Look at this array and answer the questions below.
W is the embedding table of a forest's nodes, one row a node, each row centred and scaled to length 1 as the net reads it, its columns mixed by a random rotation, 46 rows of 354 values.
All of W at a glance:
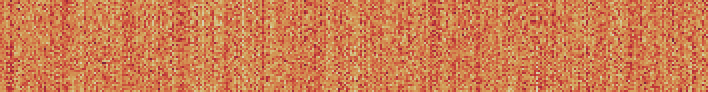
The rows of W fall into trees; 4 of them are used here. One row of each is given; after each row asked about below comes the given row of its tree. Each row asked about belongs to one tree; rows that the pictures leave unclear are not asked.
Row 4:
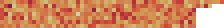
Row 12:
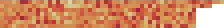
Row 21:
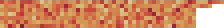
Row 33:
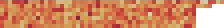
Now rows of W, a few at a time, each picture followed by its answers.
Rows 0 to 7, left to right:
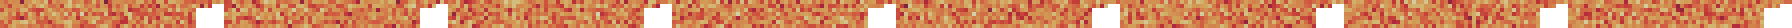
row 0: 12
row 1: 4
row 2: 33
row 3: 12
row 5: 12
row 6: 12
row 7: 12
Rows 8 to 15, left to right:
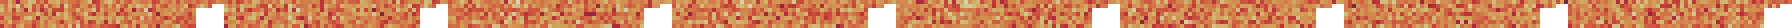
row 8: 33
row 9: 33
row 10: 12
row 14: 4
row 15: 12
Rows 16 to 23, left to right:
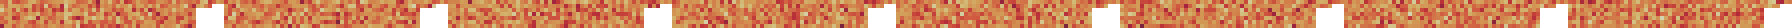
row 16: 33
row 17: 4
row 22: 12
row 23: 33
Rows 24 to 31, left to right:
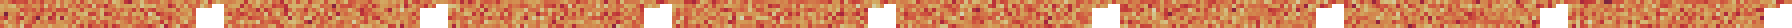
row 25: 12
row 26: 33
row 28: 12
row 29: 21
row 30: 4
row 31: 33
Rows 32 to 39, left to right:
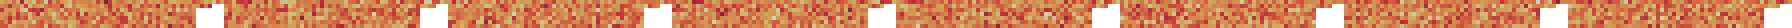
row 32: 12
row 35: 21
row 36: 33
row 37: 12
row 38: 33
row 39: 33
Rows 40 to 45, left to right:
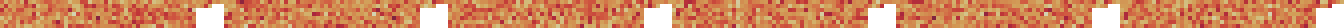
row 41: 33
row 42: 12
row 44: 33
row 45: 33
